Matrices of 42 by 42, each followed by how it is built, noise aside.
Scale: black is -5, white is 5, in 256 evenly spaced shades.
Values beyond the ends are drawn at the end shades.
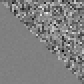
upper triangular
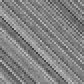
Toeplitz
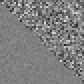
upper triangular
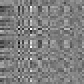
low rank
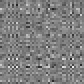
low rank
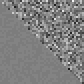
upper triangular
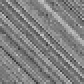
Toeplitz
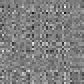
low rank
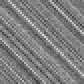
Toeplitz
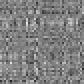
low rank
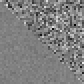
upper triangular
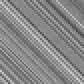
Toeplitz
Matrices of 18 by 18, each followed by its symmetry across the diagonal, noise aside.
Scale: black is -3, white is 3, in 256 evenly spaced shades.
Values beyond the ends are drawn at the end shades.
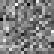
neither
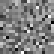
antisymmetric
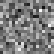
neither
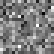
neither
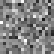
neither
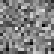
neither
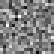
antisymmetric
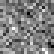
antisymmetric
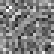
symmetric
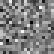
antisymmetric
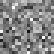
neither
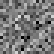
symmetric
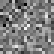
symmetric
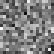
symmetric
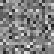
antisymmetric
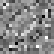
symmetric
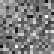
symmetric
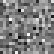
antisymmetric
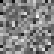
symmetric
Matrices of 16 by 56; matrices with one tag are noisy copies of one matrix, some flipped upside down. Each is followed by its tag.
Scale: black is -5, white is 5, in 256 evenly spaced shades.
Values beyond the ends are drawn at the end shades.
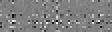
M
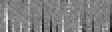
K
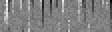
K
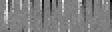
K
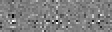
M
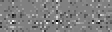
M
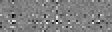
M
